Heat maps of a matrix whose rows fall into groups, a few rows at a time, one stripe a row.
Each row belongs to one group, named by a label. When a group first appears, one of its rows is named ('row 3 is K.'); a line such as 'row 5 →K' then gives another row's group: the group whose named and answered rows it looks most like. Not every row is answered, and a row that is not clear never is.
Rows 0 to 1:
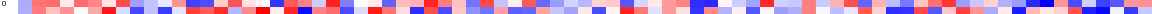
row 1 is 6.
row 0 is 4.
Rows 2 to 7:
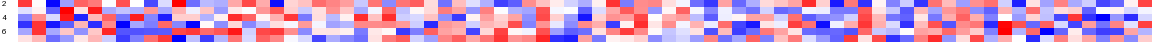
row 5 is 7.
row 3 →6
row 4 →6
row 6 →6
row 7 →7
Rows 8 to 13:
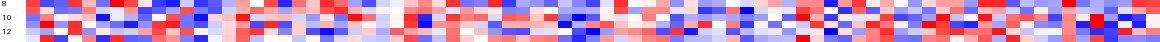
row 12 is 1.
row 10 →7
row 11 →7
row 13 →7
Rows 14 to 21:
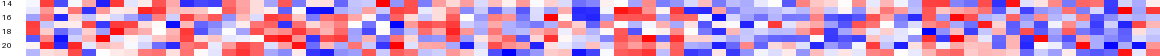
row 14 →7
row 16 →6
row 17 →4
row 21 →1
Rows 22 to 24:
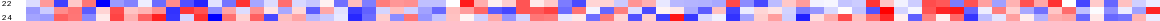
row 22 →7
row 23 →1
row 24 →1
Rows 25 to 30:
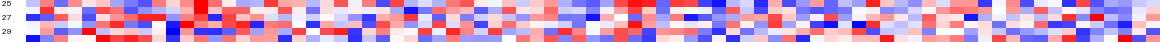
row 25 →6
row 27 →1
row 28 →6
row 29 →4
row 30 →1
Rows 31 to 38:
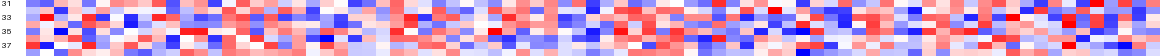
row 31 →1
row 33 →7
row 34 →7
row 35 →6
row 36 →1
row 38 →6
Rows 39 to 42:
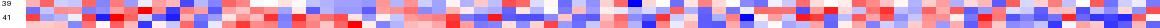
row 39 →7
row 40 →1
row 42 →4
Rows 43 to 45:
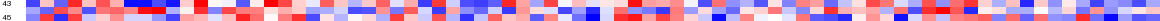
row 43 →6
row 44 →1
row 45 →6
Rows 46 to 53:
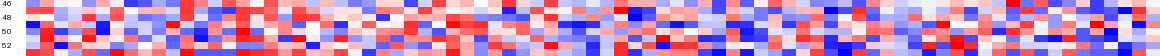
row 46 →6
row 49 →7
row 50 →7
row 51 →4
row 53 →4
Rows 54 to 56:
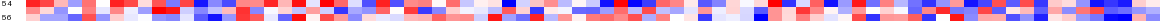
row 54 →4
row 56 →4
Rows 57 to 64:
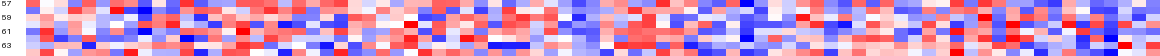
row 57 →4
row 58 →6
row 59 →7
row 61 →6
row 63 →1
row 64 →4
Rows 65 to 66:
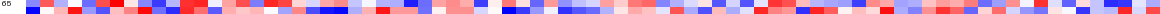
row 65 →6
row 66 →1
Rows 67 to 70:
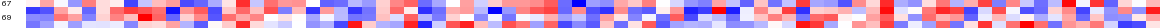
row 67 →7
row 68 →1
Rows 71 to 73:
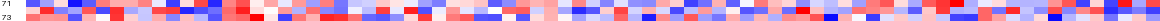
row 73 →4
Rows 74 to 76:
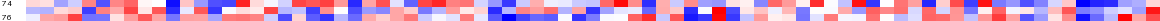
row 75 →1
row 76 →1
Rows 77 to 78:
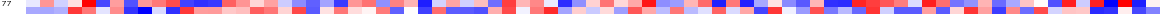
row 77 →7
